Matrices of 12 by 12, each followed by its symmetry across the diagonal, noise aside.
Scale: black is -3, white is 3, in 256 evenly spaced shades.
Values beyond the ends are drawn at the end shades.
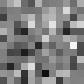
antisymmetric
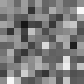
symmetric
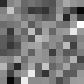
symmetric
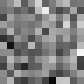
antisymmetric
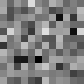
neither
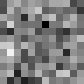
neither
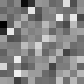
symmetric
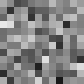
neither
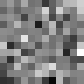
antisymmetric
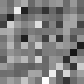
antisymmetric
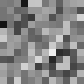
symmetric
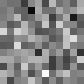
neither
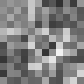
symmetric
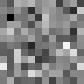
neither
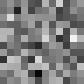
antisymmetric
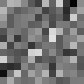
symmetric
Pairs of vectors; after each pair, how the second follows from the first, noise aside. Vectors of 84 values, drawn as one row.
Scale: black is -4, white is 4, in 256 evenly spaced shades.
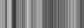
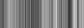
reversed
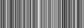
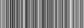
wrapped around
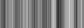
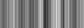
wrapped around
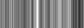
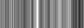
copied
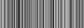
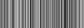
reversed
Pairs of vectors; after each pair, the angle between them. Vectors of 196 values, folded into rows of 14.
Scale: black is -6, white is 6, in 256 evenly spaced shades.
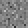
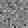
nearly parallel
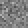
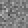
nearly parallel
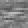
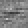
nearly opposite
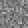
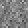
orthogonal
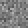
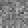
orthogonal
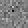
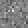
nearly opposite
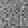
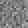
partly opposed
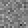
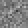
partly opposed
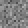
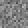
nearly parallel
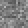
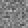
partly aligned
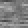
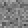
partly opposed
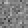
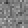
nearly opposite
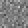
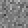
nearly parallel
